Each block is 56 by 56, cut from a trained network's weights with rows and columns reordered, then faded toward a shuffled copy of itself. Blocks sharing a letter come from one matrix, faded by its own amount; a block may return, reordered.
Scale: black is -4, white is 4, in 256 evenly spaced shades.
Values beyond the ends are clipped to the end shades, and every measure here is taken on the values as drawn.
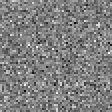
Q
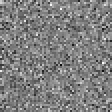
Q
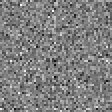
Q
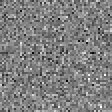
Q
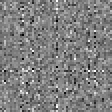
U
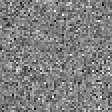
Q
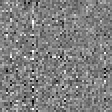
U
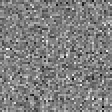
Q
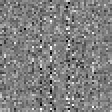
U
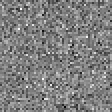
Q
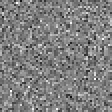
Q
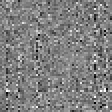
U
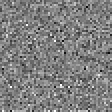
Q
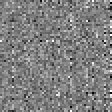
U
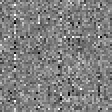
U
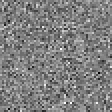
Q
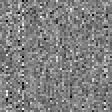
U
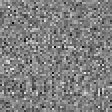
Q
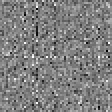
U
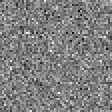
Q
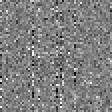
U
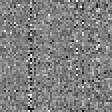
U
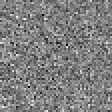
Q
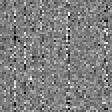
U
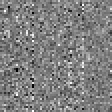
U
